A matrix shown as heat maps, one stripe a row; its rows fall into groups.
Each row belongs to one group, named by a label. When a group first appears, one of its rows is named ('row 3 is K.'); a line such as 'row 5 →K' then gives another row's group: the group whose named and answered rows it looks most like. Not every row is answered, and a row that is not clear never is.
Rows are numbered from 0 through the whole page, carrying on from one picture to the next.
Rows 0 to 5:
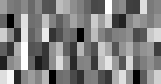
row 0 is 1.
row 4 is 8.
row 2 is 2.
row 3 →8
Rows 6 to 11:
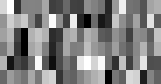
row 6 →2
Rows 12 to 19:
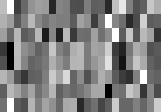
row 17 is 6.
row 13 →1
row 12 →2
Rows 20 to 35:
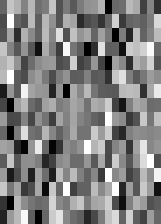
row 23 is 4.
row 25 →2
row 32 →1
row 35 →8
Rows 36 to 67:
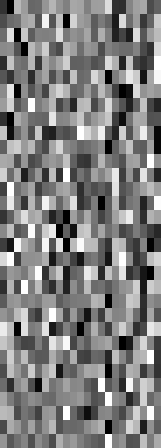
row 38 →6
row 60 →6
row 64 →1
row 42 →6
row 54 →2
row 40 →8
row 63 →4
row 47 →4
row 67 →1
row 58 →8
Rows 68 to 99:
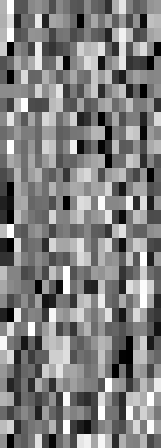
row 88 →4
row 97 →4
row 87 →6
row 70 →2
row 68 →2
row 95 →1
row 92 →6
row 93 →6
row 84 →2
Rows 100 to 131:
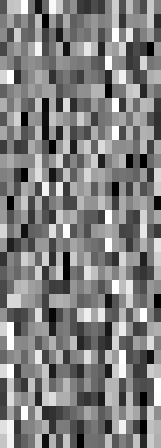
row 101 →6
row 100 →8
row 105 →2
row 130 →2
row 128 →8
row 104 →1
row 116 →6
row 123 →2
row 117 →1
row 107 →6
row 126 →2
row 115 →1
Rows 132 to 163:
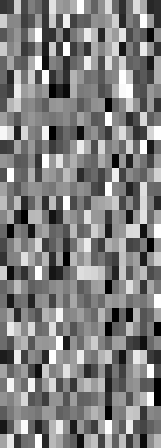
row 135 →6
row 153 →1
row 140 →1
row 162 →8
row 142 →4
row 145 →1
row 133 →6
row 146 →6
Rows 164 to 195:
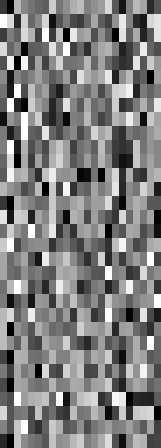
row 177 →6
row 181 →2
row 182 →4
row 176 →8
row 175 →6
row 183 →1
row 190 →4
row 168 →6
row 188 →4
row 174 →6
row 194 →8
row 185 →1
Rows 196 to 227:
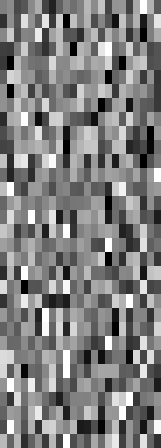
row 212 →6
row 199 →8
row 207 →8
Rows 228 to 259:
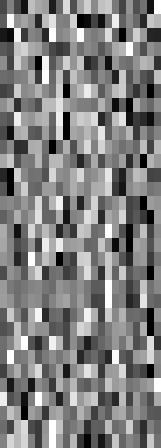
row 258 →8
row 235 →6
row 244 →1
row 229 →8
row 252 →8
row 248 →1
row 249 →1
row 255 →1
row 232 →4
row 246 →1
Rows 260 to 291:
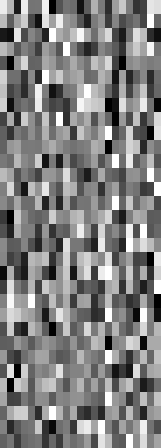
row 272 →4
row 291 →4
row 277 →4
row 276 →4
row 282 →1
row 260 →2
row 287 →8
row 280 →8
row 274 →6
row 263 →4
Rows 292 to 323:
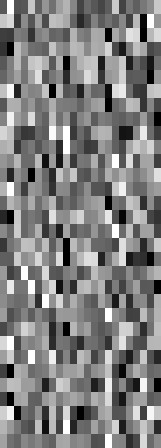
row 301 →6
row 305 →2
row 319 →1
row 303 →6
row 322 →6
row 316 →2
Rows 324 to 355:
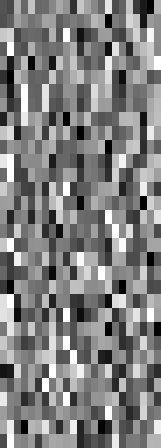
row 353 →1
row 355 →8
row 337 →6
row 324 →8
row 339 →1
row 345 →2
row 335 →2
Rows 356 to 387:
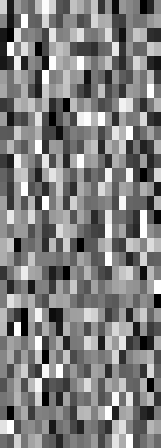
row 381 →6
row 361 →4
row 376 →1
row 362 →4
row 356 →8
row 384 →6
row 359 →8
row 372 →1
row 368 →8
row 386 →2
